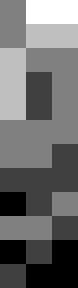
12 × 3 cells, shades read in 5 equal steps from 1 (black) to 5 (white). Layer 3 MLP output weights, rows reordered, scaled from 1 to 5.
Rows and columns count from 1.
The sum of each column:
33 32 32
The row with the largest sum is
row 1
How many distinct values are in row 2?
2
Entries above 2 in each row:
3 3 3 2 2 3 2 0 1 2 0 0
